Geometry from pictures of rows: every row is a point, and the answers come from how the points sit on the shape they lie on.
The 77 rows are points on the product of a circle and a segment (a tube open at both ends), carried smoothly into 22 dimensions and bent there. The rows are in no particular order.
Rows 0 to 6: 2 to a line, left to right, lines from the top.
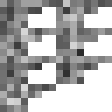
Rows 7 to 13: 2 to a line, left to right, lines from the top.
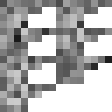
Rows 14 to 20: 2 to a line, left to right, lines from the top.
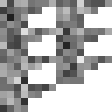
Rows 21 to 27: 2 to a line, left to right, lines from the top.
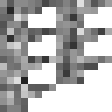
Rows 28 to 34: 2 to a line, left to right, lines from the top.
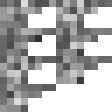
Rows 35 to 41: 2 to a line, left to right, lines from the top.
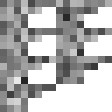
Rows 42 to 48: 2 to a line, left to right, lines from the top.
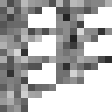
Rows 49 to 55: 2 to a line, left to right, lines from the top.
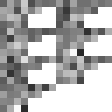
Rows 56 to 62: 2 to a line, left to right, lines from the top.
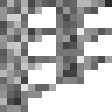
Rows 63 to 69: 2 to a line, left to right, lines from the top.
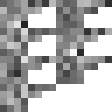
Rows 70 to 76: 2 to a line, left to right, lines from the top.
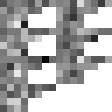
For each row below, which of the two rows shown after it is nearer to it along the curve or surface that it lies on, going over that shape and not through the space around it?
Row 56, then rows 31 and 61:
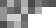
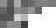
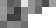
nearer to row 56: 31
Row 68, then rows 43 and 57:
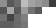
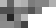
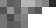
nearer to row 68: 57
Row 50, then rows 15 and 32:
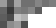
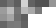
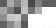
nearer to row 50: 32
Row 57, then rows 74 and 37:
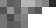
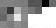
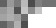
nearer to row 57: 74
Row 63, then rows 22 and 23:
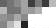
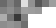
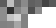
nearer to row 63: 23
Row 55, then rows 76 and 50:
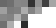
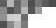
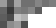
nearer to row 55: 76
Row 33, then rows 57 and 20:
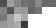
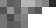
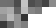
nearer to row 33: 20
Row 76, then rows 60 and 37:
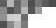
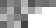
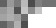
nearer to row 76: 37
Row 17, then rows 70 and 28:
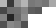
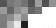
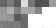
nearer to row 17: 28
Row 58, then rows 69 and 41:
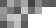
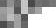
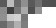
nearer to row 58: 41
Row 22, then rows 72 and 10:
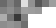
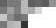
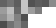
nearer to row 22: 10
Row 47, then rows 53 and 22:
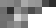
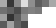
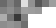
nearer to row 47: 53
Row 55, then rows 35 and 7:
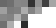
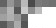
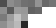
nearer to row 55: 7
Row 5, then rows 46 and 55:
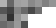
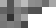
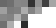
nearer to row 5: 46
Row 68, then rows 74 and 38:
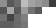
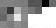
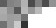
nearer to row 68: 74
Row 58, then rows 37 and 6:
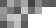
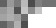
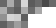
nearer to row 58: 6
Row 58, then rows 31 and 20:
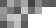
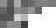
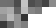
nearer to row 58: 20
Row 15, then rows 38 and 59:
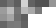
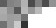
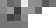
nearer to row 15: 38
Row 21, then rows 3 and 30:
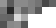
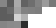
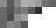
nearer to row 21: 3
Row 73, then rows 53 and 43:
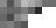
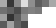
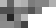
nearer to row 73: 43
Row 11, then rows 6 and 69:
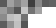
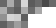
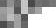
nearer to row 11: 6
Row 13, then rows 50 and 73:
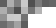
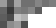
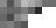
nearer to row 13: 50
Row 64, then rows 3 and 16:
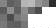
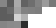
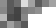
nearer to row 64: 16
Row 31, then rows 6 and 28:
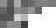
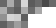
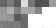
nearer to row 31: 6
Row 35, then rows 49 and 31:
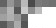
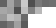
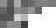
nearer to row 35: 49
